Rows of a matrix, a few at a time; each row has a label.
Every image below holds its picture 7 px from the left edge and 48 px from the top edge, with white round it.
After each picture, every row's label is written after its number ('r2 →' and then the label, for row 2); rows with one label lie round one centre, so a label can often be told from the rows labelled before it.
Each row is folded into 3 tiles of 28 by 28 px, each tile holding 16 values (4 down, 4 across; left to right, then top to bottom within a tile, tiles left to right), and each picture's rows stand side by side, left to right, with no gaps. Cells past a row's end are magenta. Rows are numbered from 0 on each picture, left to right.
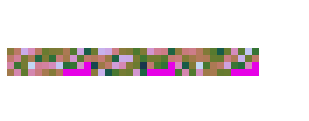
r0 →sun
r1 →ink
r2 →sun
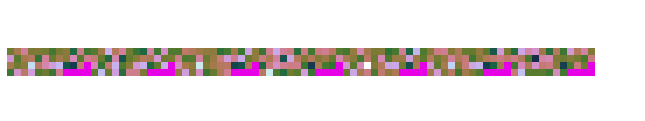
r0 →sun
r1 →sun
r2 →sun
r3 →ink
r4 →sun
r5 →sun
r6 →ink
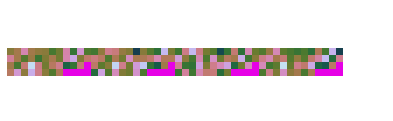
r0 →sun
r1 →sun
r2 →sun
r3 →sun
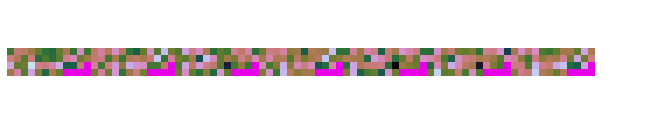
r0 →sun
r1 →sun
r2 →ink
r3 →sun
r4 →ink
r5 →ink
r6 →sun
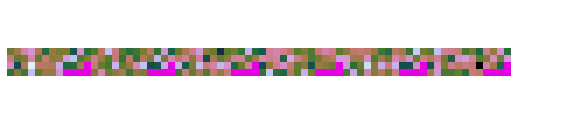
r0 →sun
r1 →sun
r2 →sun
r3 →ink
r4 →sun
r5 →ink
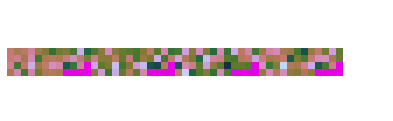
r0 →sun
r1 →sun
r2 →ink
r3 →sun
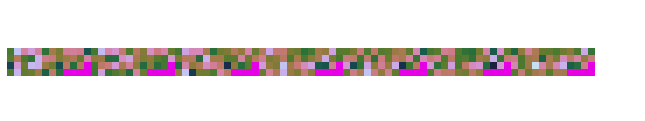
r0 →ink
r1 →ink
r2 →ink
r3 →sun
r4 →sun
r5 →sun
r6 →sun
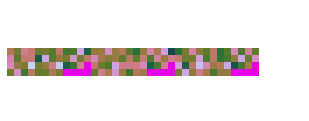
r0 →sun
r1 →sun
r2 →sun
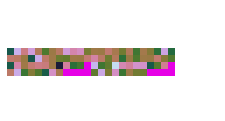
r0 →ink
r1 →sun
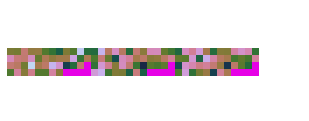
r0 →sun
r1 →ink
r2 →ink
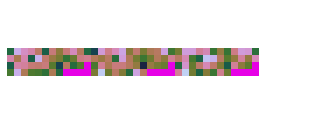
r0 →ink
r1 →ink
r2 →ink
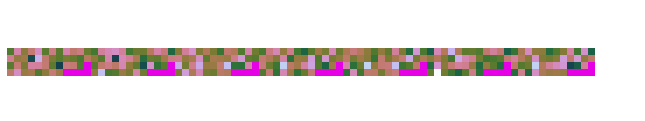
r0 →ink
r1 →ink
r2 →sun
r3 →sun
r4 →sun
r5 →ink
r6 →sun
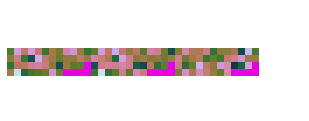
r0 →ink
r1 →ink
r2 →sun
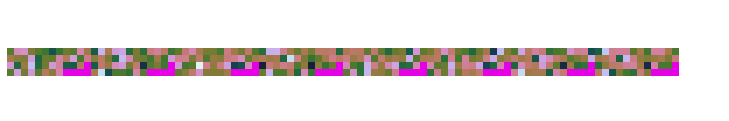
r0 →sun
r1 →ink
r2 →sun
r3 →ink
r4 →sun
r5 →sun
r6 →ink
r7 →ink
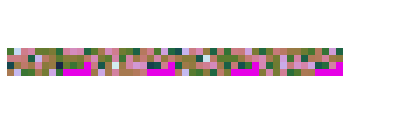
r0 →ink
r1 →sun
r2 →ink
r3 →sun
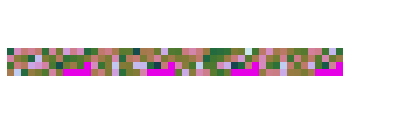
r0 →ink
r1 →sun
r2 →sun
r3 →sun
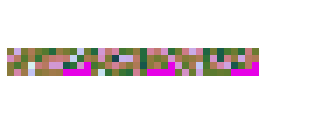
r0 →sun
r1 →ink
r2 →sun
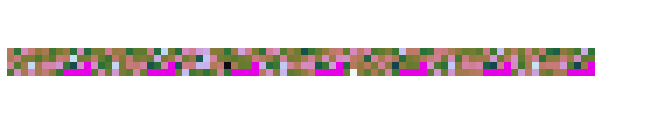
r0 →sun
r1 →sun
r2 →ink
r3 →sun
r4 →ink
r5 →sun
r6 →sun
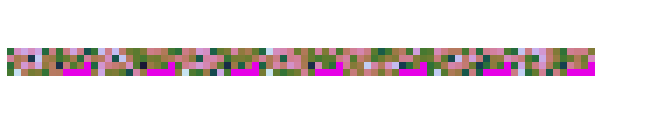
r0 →ink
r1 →ink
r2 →ink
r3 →ink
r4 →sun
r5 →ink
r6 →ink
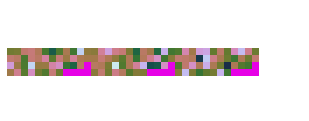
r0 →sun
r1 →sun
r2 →ink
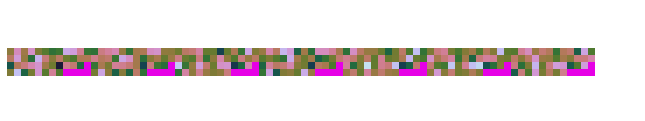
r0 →ink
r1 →ink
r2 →sun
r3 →ink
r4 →sun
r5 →sun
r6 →sun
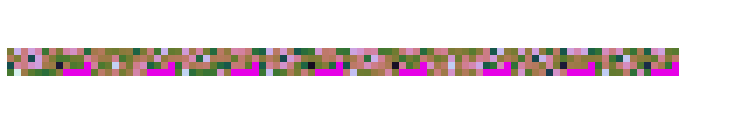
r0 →ink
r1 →sun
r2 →ink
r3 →ink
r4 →ink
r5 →sun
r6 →ink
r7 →ink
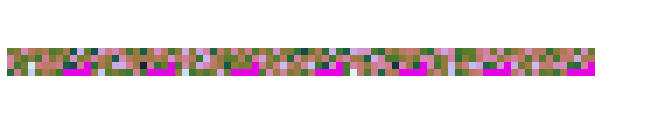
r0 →sun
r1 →ink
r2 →ink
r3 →sun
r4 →ink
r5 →sun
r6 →sun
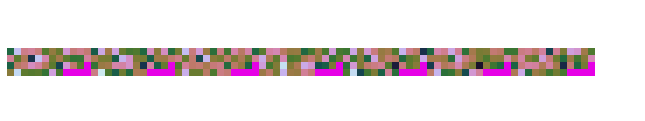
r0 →ink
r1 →ink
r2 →ink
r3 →sun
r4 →ink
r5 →ink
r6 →ink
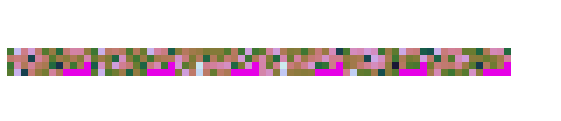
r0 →ink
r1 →ink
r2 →sun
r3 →sun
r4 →ink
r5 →ink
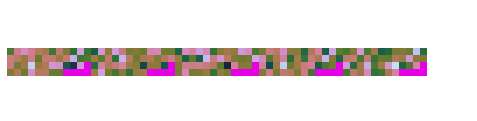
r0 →sun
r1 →ink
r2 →ink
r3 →sun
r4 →sun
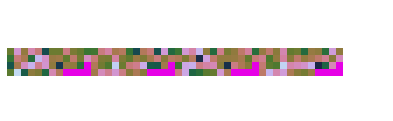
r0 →ink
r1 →sun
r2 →ink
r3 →sun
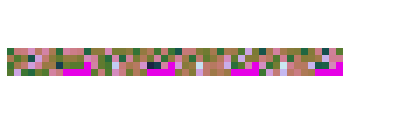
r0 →ink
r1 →sun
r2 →sun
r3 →sun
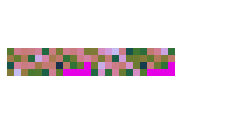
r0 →ink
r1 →ink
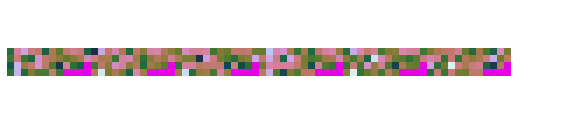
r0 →ink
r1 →ink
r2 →ink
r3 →ink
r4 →ink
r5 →sun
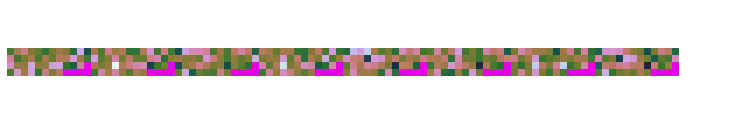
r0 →sun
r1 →sun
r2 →ink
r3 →sun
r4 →ink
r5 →ink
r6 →sun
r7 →ink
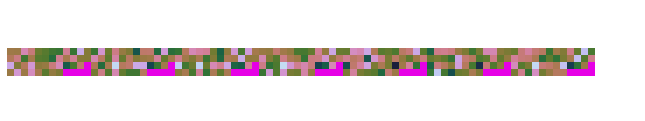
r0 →sun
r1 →sun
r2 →sun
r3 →sun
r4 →ink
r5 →ink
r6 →sun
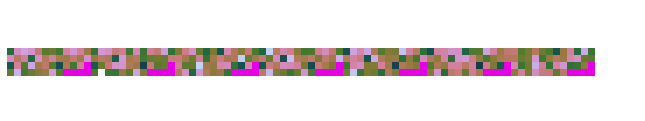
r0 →ink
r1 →ink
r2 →sun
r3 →ink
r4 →ink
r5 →ink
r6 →sun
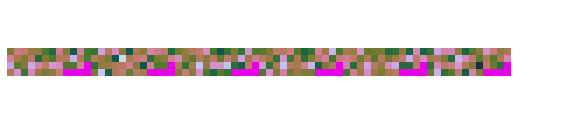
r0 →sun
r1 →ink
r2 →sun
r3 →sun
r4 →sun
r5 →ink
